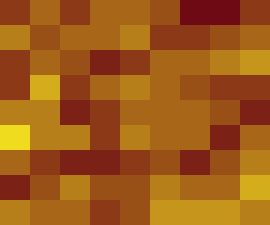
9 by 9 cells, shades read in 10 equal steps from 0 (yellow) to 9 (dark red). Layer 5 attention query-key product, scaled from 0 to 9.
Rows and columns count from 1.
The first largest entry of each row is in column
7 6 4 1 3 8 3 1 4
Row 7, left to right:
5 7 8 8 7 6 8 6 4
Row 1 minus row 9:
3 0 2 -2 -1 3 6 6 3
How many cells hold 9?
2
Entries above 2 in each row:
9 9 9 8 9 8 9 8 9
